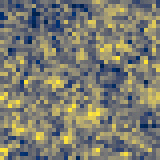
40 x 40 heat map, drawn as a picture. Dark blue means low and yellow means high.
Slope: none. Odd rows or columns: none. Mirror symmetry: none. Ninth with the lowest average: top left.
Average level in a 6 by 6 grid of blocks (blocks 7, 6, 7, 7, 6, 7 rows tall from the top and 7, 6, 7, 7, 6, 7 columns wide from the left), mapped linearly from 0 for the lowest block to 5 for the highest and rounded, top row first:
101343 / 222343 / 323223 / 434324 / 444531 / 333332
